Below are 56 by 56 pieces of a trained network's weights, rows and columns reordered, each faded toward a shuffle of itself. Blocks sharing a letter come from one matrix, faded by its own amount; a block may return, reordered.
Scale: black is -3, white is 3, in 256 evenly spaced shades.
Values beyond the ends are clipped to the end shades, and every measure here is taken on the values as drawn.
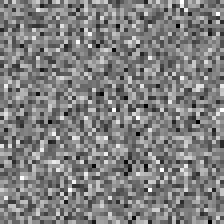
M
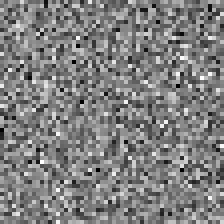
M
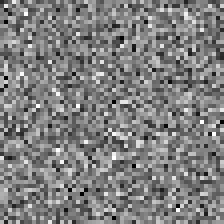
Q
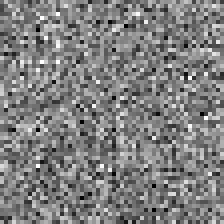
Q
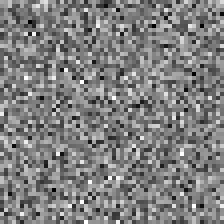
M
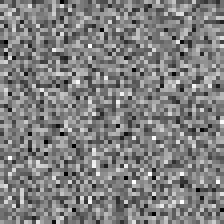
Q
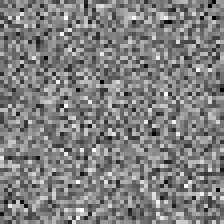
Q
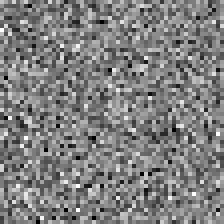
Q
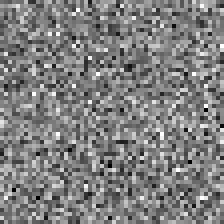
M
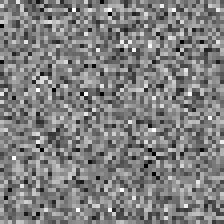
M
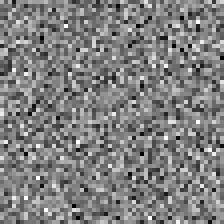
M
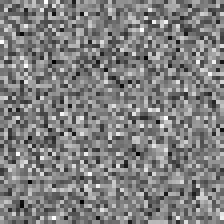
M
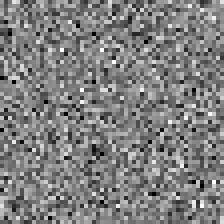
Q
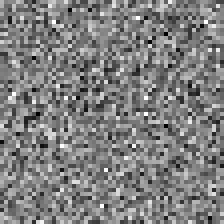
M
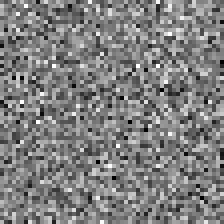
M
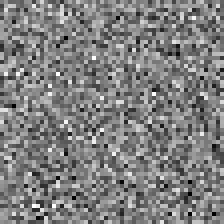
M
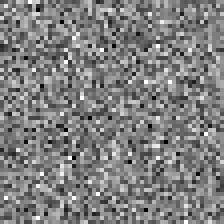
M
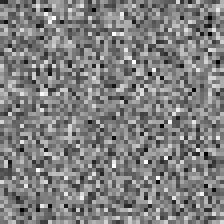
Q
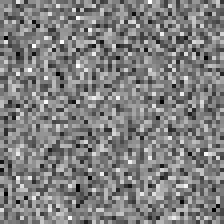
Q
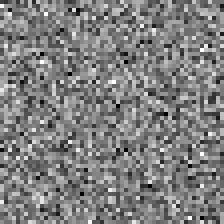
Q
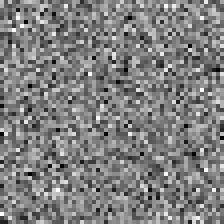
M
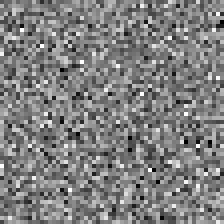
M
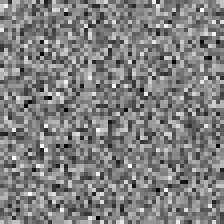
Q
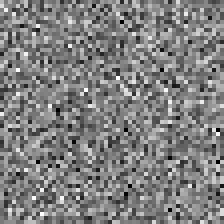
Q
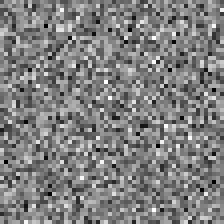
Q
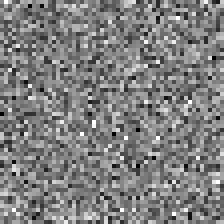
M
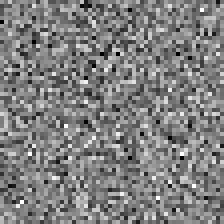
Q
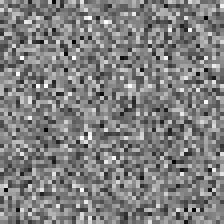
M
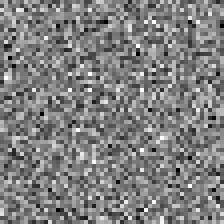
M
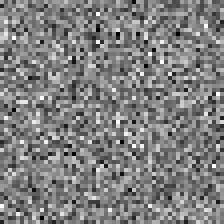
Q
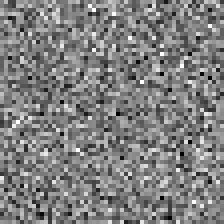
Q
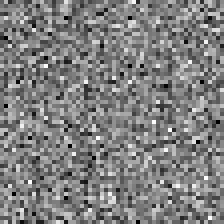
Q
